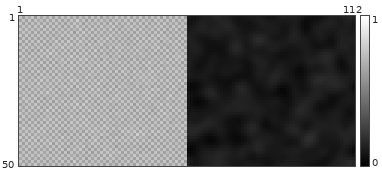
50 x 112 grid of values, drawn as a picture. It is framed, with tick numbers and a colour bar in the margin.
It is made of 1 by 2 panels. Panel 1,1: high, checkered. Panel 1,2: very low, blotchy, faint in contrast.
